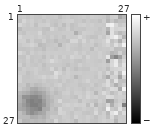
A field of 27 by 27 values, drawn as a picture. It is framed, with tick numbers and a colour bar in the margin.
Ninth with the lowest average: bottom left. Average level on the scale: 80%. Seam: vertical, 80% of the way across, the left part calmer. Dips: one, in the bottom left. Mirror symmetry: none.
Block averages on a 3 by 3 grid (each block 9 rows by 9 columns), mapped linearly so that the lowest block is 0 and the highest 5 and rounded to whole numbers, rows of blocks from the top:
5 5 5
5 5 5
0 5 5
